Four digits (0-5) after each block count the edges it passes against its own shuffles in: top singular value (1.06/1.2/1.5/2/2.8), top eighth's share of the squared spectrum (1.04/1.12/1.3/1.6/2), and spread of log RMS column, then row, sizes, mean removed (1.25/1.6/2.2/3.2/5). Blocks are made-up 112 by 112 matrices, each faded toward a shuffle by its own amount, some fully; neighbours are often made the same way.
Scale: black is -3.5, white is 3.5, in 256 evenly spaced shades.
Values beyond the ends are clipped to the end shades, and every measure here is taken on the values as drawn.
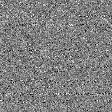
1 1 0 3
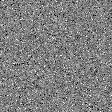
0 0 0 0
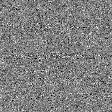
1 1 0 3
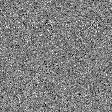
0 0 0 1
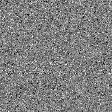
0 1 0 2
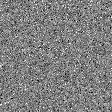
0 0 0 0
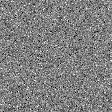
0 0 0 1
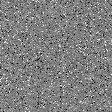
2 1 1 0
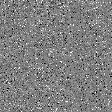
3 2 2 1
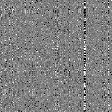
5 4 3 1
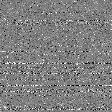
2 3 0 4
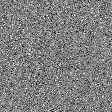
0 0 0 0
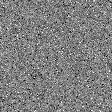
0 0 0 0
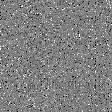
3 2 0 0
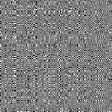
5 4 4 4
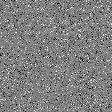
2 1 0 0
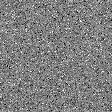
1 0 0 0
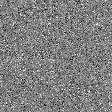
1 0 0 0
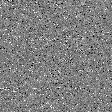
0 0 0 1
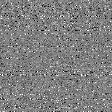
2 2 0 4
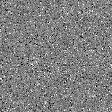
3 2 0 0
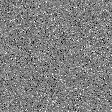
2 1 0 0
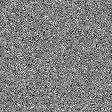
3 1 0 0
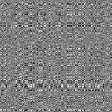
5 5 4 4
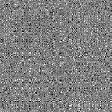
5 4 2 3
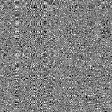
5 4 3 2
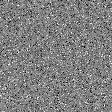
0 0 0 0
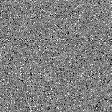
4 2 1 1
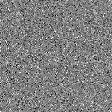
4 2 1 1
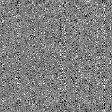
4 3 3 1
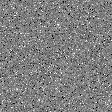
0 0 0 0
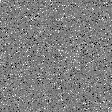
2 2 0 1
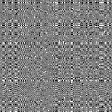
5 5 4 4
